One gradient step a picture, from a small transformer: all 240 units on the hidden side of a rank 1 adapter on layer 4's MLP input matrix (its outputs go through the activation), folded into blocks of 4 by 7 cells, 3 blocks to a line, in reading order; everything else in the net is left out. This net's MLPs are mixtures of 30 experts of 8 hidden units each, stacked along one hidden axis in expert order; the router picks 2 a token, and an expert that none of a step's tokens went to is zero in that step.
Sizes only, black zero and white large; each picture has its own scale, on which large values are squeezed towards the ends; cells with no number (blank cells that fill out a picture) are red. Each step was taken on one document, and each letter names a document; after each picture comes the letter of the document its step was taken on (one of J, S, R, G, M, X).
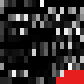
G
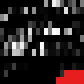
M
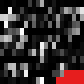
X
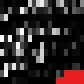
M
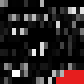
G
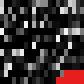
X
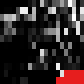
X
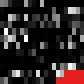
G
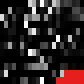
X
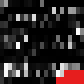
G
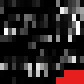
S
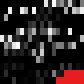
M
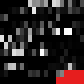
M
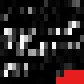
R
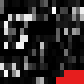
X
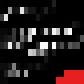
R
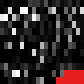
X
